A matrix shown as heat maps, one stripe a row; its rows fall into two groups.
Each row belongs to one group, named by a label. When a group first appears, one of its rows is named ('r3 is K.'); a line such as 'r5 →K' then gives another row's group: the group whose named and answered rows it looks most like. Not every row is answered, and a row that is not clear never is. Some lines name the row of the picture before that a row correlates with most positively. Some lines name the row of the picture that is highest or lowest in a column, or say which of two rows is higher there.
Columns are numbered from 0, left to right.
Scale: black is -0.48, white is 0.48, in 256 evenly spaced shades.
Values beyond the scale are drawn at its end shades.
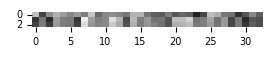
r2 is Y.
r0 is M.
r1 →Y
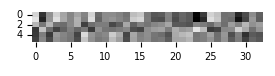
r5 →Y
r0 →M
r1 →M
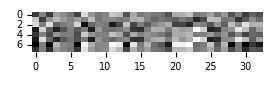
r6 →Y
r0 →Y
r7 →Y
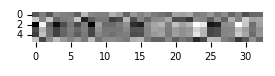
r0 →Y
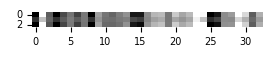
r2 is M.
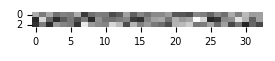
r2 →Y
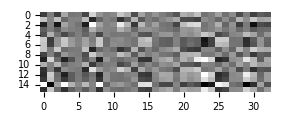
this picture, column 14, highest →14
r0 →Y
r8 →Y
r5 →M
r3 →Y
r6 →M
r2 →Y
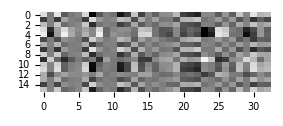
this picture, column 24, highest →9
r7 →Y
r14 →Y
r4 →M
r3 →M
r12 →M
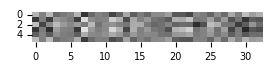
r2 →M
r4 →Y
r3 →Y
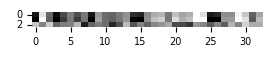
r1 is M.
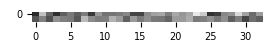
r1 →Y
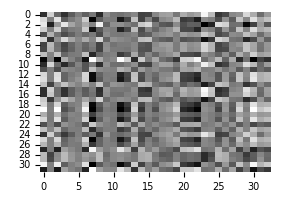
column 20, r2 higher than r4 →No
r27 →Y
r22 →Y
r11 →Y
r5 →M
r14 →M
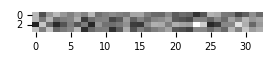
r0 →M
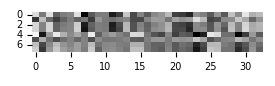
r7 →M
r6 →M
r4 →M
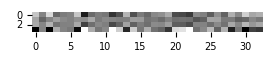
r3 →Y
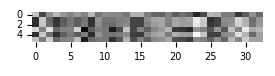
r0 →M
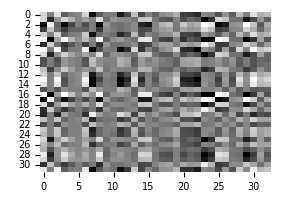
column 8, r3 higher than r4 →No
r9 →Y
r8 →M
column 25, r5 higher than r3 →Yes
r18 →M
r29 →M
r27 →M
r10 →Y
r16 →M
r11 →M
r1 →M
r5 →M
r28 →M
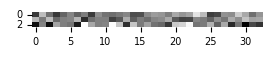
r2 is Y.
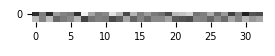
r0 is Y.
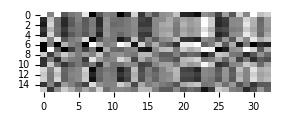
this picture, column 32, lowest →6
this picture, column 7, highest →6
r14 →Y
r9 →Y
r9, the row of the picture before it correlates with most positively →0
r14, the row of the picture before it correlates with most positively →0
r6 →Y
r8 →M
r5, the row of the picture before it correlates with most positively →1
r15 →M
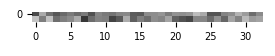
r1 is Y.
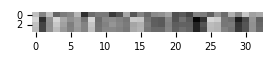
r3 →M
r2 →M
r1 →M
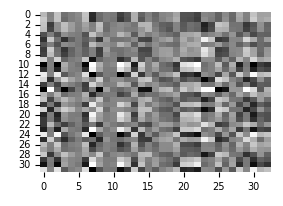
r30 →Y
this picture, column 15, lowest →15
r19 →M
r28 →M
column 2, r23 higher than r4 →No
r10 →Y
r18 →Y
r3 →M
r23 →Y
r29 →Y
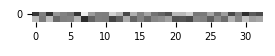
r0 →Y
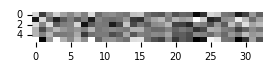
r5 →M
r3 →M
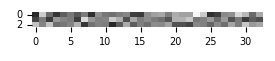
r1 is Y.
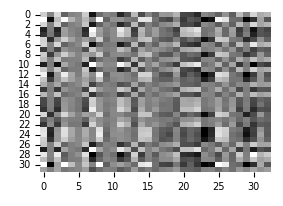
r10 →Y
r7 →Y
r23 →M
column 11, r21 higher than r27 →No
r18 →Y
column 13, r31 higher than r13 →Yes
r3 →Y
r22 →Y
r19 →Y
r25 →M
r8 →M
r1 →M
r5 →M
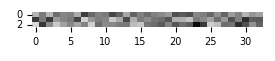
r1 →Y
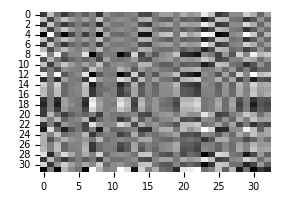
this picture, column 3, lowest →4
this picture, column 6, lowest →31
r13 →Y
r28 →M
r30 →M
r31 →Y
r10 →M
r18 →Y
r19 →Y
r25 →M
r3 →M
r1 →M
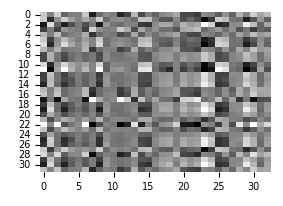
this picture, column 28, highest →22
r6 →M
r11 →M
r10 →M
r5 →M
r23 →M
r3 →Y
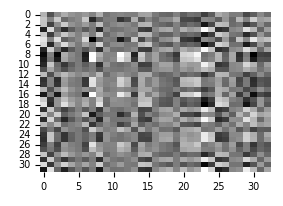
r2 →M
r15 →M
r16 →Y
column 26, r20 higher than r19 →Yes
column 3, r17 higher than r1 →Yes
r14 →Y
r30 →M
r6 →M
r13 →Y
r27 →Y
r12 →M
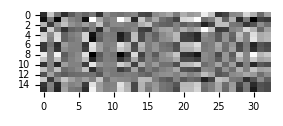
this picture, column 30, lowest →1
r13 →M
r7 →Y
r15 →Y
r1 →Y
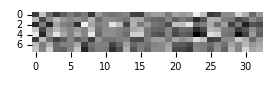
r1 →M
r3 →M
